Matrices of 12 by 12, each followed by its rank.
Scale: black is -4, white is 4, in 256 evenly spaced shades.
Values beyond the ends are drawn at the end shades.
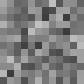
full rank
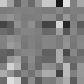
two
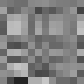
two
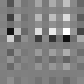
one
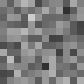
full rank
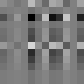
one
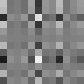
one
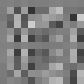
two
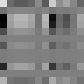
one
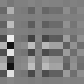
one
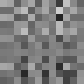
two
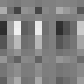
one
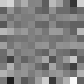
two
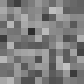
full rank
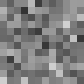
full rank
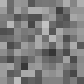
full rank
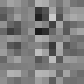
two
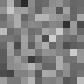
full rank
